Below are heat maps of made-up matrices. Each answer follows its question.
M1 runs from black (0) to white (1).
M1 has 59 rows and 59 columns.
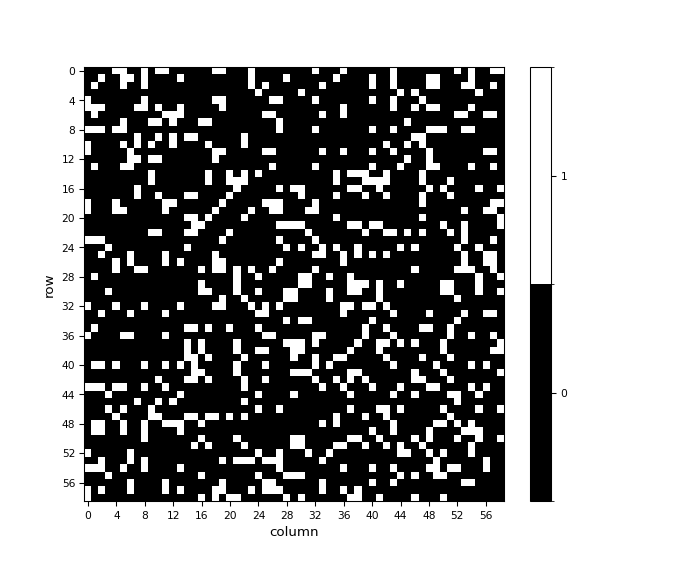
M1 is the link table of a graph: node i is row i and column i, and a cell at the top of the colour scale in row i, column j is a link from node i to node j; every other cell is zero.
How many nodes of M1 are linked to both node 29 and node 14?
3
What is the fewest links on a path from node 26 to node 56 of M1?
1
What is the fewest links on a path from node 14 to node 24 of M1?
1
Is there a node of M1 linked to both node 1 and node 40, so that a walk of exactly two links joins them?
yes
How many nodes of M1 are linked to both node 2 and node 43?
8
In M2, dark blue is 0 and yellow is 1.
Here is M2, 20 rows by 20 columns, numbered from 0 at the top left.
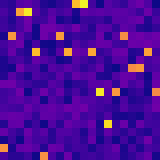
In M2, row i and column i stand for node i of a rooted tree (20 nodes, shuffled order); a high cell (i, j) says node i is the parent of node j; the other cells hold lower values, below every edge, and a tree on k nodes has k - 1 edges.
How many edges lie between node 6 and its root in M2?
0
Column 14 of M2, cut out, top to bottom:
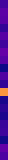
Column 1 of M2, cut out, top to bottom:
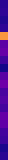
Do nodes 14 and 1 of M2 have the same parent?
no
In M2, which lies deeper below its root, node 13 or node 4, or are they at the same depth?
node 13
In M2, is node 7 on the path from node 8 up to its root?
no
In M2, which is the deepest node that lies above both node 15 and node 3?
4
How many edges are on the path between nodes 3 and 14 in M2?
5
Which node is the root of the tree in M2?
6
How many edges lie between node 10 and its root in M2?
3
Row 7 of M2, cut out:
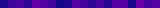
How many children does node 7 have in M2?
0
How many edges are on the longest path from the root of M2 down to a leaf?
3
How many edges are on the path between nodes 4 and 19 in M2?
3
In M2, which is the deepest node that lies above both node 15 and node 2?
4
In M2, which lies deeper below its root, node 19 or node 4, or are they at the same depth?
node 19
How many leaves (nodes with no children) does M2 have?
11
